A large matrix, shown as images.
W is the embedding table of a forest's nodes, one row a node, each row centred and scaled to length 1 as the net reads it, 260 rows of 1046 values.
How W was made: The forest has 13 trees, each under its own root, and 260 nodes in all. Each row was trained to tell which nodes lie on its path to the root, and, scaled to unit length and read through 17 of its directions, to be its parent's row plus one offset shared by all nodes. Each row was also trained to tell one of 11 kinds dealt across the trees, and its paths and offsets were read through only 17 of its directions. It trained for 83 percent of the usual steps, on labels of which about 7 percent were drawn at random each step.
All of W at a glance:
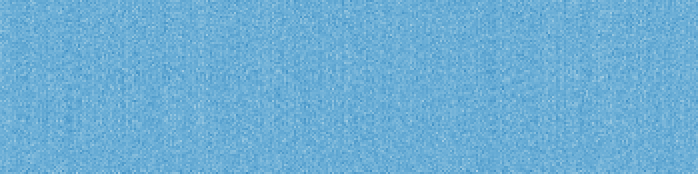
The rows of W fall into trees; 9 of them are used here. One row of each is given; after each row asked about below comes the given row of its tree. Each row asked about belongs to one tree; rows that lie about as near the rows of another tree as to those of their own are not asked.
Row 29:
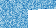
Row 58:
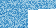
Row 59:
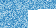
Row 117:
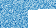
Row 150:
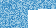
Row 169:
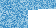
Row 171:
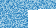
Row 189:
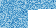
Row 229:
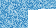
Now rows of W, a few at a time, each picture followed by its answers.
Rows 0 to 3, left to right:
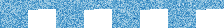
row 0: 117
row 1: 171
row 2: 117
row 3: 169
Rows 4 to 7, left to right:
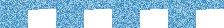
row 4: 58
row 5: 58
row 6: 189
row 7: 117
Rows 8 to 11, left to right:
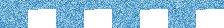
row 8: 169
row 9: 189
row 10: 117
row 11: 229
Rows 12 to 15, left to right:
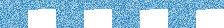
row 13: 29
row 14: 150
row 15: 169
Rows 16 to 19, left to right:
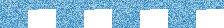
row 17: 229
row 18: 171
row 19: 229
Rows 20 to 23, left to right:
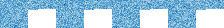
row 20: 117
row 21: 29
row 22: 29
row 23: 169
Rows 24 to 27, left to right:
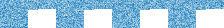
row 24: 171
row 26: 189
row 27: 59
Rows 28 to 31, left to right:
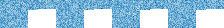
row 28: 59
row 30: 117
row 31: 117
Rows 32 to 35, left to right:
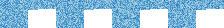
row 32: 169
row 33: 29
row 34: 29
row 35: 150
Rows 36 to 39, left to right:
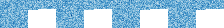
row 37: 29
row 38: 229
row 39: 150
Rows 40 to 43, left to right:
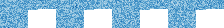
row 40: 171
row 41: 171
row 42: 29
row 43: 59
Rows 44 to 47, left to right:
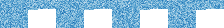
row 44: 117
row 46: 229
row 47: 171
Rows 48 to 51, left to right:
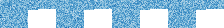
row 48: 189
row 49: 117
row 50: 169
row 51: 59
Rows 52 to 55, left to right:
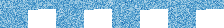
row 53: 169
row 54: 229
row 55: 189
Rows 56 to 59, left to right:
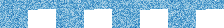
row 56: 189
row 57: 169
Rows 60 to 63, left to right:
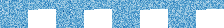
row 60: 29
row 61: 229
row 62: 171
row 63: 117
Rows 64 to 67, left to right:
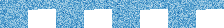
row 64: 150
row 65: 117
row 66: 229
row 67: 229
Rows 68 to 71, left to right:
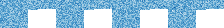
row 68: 59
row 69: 117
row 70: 171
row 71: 229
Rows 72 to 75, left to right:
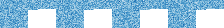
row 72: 229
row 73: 150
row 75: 169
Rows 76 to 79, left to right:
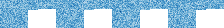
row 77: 117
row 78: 169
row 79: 29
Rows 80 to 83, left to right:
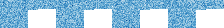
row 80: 117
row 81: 29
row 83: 169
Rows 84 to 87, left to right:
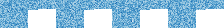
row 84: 189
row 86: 189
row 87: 29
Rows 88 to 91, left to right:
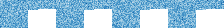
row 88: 117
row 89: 229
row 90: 169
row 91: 150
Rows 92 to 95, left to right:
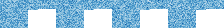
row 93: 169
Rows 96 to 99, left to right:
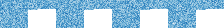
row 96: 29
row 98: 171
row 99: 229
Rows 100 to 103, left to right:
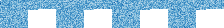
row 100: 29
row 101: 58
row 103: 189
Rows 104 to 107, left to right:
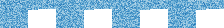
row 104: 189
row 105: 169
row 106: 171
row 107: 150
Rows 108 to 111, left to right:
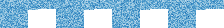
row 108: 169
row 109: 117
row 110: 29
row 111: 58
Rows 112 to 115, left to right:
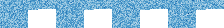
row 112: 189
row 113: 229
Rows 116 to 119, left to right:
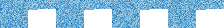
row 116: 117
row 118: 117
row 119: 189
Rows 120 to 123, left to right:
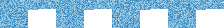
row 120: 171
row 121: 189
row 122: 117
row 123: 189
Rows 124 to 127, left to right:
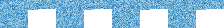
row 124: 59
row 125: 117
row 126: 58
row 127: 169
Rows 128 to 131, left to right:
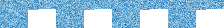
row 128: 117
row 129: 169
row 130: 59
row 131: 229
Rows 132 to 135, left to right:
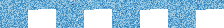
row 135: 59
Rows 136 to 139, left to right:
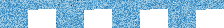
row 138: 59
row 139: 29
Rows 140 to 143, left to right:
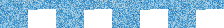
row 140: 229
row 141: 29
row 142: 229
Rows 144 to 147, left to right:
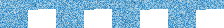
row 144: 171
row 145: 59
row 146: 229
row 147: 169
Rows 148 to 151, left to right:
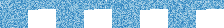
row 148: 229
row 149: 29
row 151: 229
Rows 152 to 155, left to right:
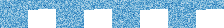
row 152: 117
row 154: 229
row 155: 189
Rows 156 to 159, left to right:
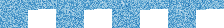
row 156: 58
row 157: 229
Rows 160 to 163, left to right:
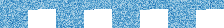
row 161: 117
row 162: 59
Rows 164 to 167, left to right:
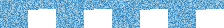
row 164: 117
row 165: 29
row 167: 171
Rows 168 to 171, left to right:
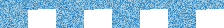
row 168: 29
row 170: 229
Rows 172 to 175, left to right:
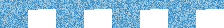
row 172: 117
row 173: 169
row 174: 169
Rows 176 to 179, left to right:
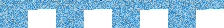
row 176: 169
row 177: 171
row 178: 229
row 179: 229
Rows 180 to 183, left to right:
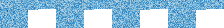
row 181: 229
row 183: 171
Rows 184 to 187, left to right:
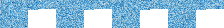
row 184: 229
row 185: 171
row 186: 189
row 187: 171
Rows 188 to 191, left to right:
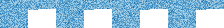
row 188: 58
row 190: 59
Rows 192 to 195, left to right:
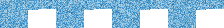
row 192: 229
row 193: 58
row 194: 117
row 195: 117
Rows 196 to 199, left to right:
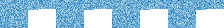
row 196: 169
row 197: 117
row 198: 169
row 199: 59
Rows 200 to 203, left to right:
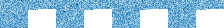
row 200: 117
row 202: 150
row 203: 229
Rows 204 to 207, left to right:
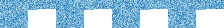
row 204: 59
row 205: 150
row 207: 29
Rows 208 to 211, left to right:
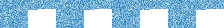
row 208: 117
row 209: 171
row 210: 169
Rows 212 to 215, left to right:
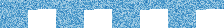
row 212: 169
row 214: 169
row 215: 169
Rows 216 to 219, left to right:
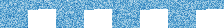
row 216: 117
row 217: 169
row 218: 58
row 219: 59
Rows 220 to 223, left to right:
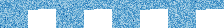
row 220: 169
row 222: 59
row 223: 29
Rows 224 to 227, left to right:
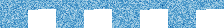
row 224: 229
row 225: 171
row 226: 29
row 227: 169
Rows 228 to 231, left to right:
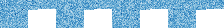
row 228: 150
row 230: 29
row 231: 59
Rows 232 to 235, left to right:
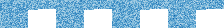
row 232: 189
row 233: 171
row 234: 169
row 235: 59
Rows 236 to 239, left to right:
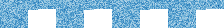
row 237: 150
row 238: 229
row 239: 169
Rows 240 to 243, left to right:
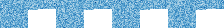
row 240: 117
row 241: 29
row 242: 29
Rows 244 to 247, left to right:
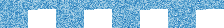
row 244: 150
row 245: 229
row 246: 117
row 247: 171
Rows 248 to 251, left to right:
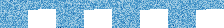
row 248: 59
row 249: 29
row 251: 229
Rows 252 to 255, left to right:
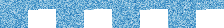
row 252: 117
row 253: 169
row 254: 29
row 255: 29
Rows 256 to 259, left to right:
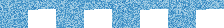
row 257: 29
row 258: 229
